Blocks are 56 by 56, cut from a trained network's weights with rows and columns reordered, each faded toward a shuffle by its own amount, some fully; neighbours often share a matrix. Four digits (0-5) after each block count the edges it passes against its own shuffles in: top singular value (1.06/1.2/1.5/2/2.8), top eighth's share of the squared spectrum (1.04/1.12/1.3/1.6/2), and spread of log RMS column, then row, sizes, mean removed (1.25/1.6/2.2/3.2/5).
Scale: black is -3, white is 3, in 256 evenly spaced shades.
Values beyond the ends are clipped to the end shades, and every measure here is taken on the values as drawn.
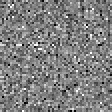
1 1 0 0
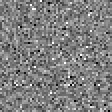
1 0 0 1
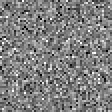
0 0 0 0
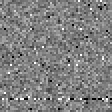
3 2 0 1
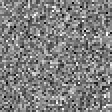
1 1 0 0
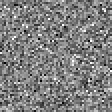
0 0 0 0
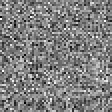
3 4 1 1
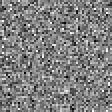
2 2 1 0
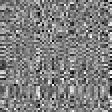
4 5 3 1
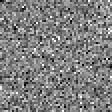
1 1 0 0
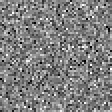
0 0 0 0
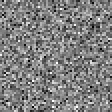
2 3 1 0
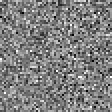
2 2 1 0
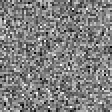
1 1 0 0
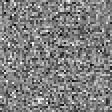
3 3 1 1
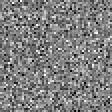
1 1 0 0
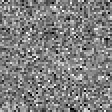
2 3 1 1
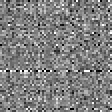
3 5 2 3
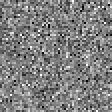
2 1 0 0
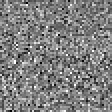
2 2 0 1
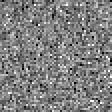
0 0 0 0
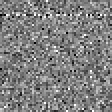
2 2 0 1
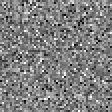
1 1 0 0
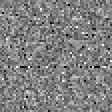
2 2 0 1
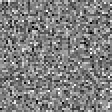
2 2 0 0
